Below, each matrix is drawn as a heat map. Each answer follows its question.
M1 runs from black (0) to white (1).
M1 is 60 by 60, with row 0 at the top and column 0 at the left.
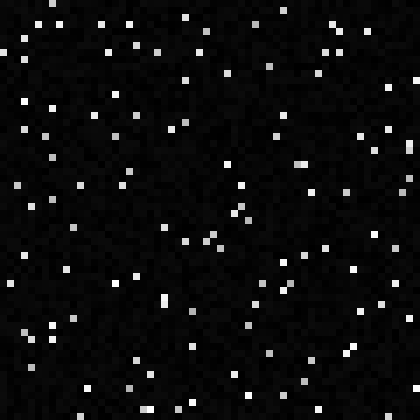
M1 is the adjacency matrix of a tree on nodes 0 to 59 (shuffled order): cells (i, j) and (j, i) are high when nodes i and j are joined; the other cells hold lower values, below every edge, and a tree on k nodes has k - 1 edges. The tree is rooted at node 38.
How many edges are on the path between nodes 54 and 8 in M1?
4
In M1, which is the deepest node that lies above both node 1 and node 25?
40
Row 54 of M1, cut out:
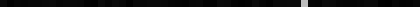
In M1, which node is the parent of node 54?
43
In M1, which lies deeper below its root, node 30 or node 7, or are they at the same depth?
node 30
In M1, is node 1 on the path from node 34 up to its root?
no
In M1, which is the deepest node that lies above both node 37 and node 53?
40
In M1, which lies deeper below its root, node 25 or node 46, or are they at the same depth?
node 25
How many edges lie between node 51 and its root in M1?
5
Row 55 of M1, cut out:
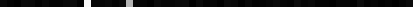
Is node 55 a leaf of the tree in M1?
no
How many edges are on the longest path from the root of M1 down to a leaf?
33
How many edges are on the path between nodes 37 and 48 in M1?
6
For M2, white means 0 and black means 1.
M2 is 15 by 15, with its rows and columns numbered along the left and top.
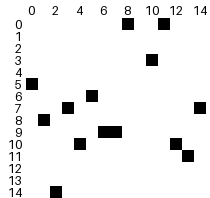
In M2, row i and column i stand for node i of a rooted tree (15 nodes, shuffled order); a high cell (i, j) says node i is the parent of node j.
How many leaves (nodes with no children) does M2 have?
5
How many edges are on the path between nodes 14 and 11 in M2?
6
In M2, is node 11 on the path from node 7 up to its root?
no
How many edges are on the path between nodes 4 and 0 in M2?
7
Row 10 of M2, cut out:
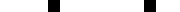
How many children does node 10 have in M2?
2
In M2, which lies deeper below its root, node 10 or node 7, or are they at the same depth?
node 10
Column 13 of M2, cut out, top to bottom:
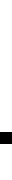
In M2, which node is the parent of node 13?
11
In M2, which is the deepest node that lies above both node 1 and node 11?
0
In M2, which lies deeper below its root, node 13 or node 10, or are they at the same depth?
node 13
